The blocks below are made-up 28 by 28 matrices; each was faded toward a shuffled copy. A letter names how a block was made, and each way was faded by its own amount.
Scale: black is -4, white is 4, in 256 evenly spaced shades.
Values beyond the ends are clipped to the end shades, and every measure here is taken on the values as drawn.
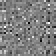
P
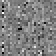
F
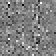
F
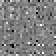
P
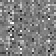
F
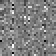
F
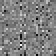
F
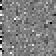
F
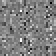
F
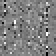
F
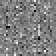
F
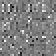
P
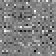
P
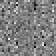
F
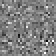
P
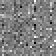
F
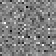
P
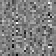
F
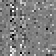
F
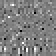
P
